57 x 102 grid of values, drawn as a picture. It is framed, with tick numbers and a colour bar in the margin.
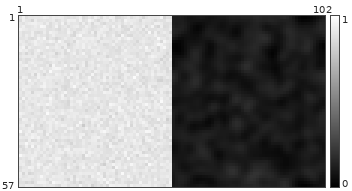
The table splits into one row of 2 panels. Panel 1,1: very high, fine-grained, faint in contrast. Panel 1,2: very low, blotchy, faint in contrast.
